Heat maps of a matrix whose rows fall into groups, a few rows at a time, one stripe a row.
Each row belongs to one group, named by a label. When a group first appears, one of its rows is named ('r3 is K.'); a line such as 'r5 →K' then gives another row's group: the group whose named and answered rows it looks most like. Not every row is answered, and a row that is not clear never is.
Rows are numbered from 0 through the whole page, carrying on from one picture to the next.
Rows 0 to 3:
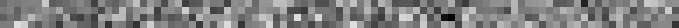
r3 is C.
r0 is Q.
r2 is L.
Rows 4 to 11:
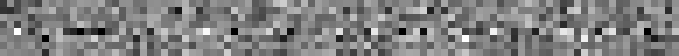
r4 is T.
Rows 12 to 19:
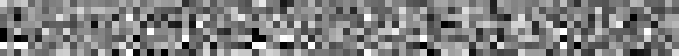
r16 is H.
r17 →T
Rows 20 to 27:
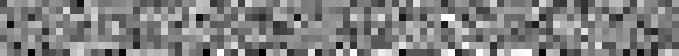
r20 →L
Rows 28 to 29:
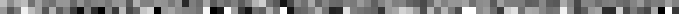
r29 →C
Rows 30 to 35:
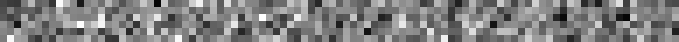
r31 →T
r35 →T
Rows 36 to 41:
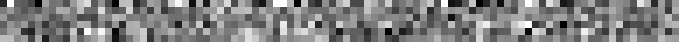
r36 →T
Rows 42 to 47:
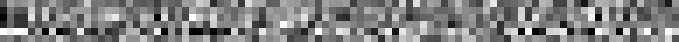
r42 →L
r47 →C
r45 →T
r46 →H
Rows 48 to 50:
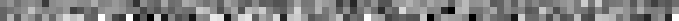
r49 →L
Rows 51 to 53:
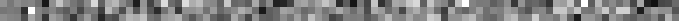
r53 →C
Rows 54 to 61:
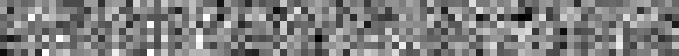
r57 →C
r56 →L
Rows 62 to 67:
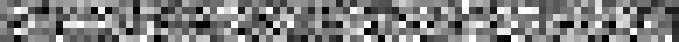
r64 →T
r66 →C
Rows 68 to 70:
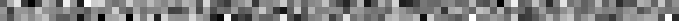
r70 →C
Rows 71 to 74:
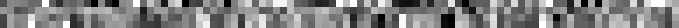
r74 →L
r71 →Q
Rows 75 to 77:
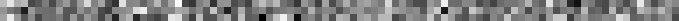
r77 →T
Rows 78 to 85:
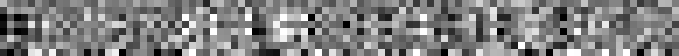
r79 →L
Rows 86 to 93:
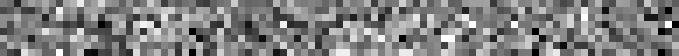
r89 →C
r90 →H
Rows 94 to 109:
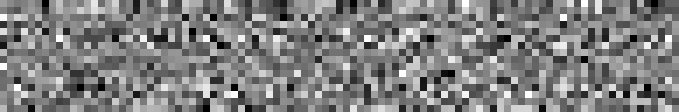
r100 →H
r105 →C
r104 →L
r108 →C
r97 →T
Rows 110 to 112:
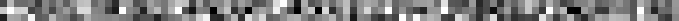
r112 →L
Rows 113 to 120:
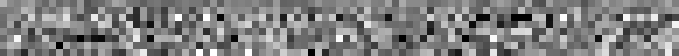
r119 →H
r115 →L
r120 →T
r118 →Q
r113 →H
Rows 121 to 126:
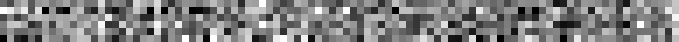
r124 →T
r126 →T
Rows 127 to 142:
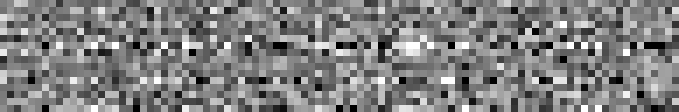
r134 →H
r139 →Q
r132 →T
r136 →Q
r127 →C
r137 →H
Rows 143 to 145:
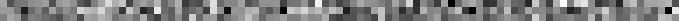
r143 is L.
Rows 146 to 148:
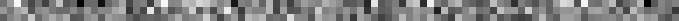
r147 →C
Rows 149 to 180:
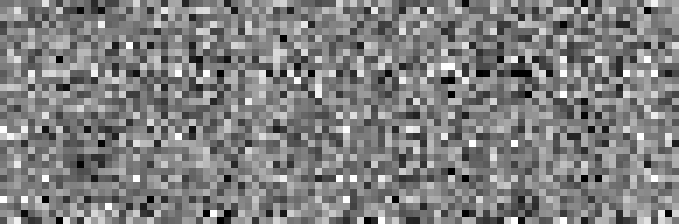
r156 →T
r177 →H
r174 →Q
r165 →Q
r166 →C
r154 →L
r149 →Q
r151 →H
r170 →L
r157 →H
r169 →C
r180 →H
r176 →L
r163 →L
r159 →L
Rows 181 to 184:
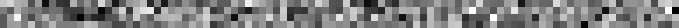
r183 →Q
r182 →C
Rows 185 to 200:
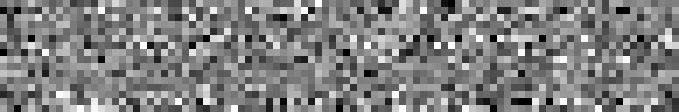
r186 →T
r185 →L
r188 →H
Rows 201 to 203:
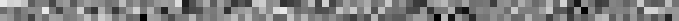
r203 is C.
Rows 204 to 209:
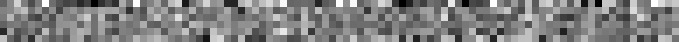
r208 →T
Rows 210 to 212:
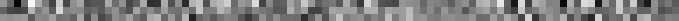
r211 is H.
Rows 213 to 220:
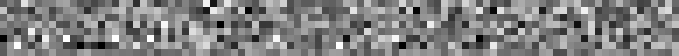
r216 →C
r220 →L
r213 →C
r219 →Q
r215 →T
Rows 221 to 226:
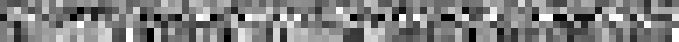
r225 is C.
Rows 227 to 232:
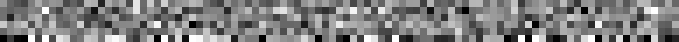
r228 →Q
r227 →C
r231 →L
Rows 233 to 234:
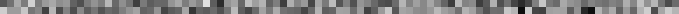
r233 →L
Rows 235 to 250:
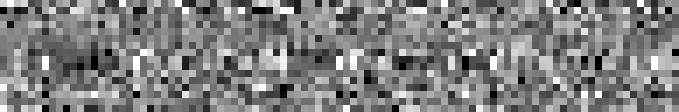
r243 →Q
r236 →T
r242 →C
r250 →H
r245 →C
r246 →H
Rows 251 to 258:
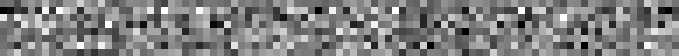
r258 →Q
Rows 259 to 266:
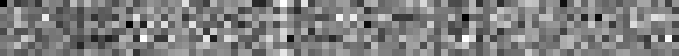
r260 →C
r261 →Q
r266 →T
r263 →T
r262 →C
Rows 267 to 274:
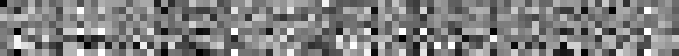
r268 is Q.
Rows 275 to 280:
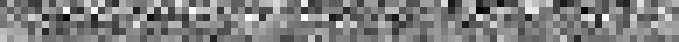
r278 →Q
